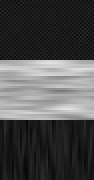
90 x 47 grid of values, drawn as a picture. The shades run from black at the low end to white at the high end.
The table splits into 3 rows of 1 panel. Panel 1,1: very low, checkered, faint in contrast. Panel 2,1: high, streaked across. Panel 3,1: very low, streaked downward, faint in contrast.
